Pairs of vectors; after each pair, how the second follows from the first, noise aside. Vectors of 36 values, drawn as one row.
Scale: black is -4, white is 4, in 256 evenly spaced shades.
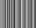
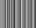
copied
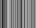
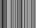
copied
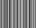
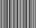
copied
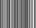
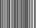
copied
